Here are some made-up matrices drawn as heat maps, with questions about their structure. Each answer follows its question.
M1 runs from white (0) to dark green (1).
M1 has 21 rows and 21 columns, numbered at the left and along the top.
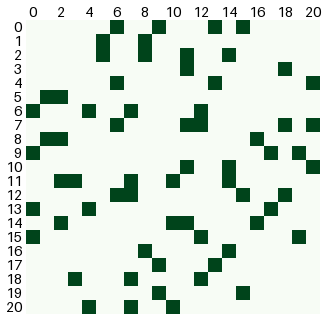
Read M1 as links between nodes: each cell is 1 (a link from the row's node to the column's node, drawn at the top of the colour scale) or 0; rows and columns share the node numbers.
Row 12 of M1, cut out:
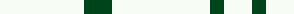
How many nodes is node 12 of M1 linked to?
4
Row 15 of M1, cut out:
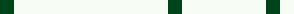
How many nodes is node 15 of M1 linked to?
3
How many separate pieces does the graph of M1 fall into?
1
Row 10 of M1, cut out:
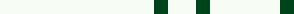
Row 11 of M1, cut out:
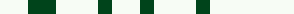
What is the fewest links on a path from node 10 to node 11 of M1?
1
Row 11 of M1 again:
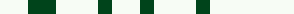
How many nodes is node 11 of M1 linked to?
5
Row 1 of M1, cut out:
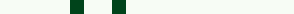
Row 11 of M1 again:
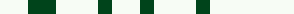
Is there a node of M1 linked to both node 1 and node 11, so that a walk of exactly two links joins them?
no
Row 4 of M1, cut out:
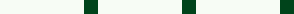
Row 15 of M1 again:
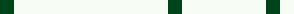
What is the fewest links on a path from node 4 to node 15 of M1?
3
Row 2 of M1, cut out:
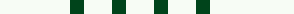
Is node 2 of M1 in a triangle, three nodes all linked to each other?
yes
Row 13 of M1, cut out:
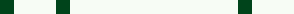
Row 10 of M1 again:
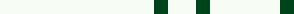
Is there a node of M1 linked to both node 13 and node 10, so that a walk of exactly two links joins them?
no
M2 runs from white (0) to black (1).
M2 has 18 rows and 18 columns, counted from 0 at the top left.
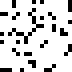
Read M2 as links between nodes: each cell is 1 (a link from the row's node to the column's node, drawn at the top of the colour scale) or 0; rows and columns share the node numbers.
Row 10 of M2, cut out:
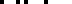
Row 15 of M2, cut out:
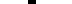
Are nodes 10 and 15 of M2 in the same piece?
yes
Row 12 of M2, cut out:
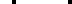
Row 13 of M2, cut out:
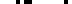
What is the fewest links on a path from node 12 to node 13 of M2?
3
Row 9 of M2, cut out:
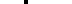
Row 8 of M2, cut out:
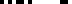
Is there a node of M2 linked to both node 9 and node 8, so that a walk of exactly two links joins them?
no
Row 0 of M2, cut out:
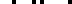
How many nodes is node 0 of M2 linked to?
4
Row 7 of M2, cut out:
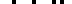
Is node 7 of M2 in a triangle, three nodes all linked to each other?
yes
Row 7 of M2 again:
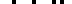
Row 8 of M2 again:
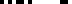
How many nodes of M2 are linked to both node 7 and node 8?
1
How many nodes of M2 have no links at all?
1
